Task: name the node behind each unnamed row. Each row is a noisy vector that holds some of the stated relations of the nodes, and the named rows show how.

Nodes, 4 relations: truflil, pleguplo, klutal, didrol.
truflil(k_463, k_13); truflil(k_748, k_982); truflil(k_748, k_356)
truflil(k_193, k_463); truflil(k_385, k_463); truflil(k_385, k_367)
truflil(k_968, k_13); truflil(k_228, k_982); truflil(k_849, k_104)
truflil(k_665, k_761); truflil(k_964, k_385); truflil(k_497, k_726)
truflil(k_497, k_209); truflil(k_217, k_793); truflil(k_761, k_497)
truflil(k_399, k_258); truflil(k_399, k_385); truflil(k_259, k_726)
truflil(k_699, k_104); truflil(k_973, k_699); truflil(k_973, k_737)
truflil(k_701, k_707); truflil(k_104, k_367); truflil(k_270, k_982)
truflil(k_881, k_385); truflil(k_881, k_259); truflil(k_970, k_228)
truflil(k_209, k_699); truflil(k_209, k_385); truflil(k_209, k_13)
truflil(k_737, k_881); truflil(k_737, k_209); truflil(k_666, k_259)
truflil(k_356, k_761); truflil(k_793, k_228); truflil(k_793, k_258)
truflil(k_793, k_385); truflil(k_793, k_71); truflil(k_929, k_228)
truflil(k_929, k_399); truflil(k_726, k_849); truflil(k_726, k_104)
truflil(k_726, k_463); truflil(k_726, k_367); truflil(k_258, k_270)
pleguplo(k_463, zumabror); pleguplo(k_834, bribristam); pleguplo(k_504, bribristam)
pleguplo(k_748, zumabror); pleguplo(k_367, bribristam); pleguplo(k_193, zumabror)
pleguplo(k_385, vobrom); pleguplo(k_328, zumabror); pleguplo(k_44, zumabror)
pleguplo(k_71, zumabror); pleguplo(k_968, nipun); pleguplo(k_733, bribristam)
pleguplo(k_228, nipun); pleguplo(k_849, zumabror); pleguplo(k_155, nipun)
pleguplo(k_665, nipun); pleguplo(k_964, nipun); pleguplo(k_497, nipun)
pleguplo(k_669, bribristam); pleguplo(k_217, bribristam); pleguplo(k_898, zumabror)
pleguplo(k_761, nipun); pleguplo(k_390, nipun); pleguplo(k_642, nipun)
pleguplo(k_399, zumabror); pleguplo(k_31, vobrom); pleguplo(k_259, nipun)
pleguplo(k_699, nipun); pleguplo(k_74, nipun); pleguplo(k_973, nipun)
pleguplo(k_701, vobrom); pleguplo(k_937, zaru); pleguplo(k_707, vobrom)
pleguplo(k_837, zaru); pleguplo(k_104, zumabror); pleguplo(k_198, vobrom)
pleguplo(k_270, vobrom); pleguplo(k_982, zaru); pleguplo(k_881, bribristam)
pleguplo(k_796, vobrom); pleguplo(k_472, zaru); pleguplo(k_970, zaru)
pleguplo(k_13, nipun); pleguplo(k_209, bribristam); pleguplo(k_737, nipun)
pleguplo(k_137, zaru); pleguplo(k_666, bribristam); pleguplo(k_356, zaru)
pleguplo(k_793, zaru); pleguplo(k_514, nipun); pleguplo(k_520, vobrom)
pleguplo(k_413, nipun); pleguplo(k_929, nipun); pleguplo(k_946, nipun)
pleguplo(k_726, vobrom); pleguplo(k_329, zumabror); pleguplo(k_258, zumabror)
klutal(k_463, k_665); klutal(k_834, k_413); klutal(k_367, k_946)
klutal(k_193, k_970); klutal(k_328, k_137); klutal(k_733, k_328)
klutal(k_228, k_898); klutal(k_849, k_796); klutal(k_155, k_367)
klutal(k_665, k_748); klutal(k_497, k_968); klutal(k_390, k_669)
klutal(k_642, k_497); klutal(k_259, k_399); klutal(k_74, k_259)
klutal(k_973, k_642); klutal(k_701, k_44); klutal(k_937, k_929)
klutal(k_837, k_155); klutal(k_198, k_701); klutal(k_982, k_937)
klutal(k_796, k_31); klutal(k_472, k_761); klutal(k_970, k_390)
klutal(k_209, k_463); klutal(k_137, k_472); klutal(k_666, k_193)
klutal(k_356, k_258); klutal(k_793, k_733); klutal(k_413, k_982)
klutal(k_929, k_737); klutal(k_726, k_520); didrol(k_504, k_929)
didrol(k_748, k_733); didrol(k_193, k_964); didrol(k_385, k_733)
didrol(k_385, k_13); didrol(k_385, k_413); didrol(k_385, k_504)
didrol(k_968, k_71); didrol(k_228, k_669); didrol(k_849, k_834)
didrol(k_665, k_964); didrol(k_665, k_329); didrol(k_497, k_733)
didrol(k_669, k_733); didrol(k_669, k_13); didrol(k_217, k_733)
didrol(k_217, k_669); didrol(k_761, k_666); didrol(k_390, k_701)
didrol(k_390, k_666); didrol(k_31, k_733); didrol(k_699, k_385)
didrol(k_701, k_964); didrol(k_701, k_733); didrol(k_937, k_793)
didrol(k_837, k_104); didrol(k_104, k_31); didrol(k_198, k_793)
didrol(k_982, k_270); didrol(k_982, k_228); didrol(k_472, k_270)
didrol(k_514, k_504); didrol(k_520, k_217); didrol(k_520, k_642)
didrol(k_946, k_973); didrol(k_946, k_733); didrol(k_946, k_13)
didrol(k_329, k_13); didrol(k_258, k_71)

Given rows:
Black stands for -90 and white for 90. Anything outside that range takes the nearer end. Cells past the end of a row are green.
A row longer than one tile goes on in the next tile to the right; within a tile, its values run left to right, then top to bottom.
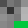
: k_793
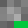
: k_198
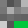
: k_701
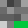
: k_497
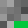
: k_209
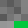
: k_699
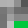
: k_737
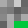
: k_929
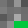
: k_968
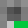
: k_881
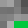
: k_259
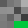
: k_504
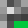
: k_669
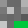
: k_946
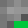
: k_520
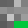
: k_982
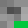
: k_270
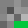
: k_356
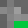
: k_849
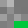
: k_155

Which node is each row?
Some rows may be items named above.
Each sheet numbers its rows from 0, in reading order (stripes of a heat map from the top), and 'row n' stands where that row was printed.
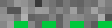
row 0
k_270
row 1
k_385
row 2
k_849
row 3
k_514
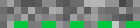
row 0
k_726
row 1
k_258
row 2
k_761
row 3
k_413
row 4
k_497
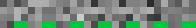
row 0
k_472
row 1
k_413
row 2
k_970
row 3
k_748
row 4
k_748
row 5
k_217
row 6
k_665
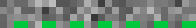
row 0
k_849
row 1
k_834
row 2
k_761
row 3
k_733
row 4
k_761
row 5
k_390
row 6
k_228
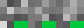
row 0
k_31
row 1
k_514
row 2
k_937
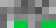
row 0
k_737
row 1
k_137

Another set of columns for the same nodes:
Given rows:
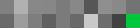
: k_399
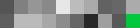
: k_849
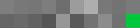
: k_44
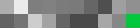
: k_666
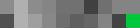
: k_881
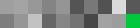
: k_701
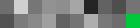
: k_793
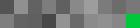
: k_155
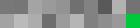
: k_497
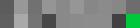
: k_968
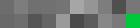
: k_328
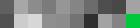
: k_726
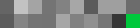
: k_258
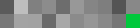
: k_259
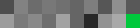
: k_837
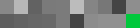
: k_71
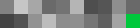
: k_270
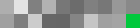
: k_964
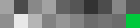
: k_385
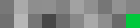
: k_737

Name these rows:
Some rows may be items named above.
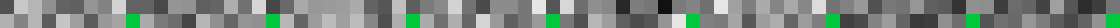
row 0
k_665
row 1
k_946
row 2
k_228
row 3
k_748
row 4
k_733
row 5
k_761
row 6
k_834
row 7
k_504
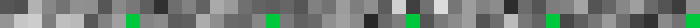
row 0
k_699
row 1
k_514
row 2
k_982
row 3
k_793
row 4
k_834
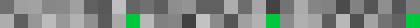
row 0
k_228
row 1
k_946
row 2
k_463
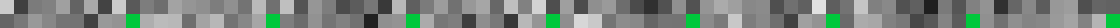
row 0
k_31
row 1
k_497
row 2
k_669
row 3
k_390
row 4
k_385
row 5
k_701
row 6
k_209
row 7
k_413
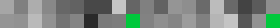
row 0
k_217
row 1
k_929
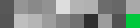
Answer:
k_849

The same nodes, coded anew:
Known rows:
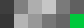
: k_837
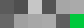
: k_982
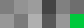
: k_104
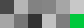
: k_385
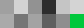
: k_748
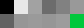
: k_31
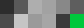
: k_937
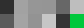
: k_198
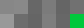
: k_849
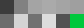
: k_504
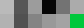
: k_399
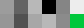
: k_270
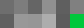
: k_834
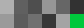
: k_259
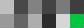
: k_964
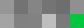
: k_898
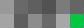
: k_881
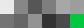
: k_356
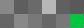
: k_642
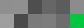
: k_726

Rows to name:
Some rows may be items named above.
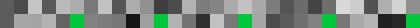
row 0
k_982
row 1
k_497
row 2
k_385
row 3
k_463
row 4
k_665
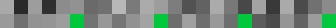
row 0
k_929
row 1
k_228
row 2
k_413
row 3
k_793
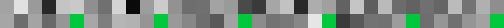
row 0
k_748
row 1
k_258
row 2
k_699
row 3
k_217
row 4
k_733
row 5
k_228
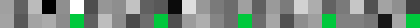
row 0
k_270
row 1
k_390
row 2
k_701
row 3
k_946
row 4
k_497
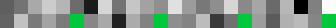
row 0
k_514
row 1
k_669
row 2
k_761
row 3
k_270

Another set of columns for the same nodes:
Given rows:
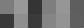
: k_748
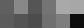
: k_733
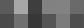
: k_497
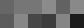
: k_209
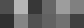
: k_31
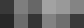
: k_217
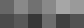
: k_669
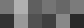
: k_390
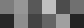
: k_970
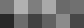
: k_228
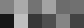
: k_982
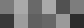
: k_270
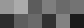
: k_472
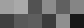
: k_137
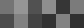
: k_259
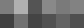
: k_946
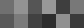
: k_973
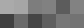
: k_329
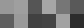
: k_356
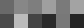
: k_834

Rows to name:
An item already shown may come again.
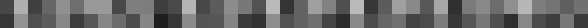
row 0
k_701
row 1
k_761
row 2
k_701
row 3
k_31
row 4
k_31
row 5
k_497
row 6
k_514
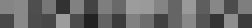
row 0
k_463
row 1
k_217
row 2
k_726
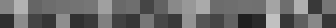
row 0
k_837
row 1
k_699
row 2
k_504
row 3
k_929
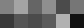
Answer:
k_793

